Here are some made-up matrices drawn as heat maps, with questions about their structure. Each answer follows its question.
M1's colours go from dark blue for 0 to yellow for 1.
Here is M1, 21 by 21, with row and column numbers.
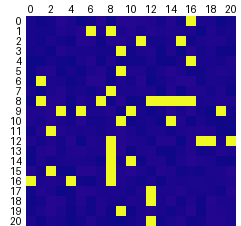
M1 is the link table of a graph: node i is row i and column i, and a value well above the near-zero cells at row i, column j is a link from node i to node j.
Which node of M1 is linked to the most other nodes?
node 8
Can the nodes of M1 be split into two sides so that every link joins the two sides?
yes
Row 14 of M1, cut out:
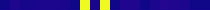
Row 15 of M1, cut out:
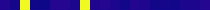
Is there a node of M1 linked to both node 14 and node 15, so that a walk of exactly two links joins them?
yes
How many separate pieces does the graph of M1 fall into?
1
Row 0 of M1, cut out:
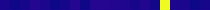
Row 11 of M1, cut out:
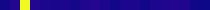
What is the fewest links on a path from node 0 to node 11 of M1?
5
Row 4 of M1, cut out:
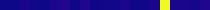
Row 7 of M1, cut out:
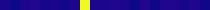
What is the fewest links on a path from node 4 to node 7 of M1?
3
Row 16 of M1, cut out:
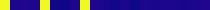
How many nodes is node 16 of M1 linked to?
3
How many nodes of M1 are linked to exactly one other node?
12
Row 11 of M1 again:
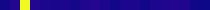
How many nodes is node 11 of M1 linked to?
1
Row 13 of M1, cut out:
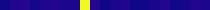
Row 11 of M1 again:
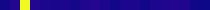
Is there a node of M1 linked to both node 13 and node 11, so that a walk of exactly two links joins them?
no
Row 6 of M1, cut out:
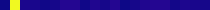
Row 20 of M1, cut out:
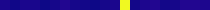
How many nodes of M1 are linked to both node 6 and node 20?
0
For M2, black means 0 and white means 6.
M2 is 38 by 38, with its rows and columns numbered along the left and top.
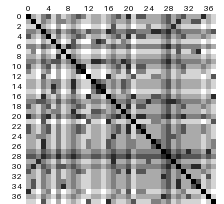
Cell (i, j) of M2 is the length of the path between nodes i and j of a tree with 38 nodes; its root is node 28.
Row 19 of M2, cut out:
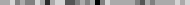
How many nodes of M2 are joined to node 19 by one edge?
1
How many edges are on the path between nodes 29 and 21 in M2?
5
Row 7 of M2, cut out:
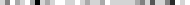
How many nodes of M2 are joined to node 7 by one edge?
1
